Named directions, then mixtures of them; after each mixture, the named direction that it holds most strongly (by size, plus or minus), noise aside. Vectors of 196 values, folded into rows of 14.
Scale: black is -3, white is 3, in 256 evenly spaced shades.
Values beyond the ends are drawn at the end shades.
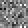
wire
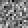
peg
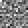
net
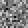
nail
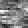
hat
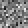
peg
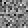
net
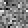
nail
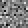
net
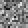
nail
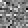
net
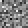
net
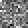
net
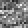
hat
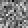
peg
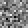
nail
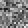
nail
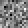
peg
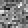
hat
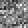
wire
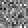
wire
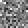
nail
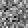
nail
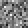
peg
